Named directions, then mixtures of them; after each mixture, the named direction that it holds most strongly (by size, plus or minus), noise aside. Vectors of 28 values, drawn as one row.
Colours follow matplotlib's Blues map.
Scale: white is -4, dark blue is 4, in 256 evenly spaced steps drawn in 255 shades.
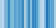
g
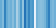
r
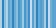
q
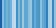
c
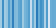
q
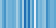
r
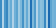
q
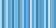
q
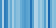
q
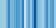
g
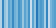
q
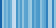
c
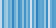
q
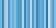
q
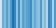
c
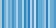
q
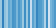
q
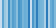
q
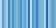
q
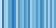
q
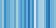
r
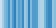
g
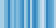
g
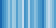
g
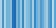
c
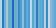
q
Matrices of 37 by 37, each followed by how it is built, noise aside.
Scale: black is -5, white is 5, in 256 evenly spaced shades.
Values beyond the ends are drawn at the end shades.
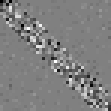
banded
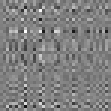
low rank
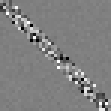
banded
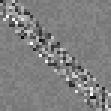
banded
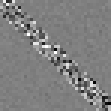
banded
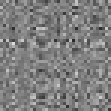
low rank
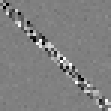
banded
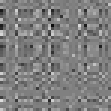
low rank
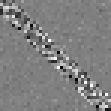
banded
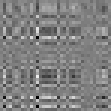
low rank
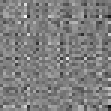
low rank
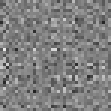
low rank
